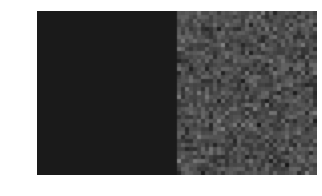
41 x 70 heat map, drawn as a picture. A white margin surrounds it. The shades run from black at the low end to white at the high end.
It is made of 1 by 2 panels. Panel 1,1: very low, flat. Panel 1,2: low, fine-grained.
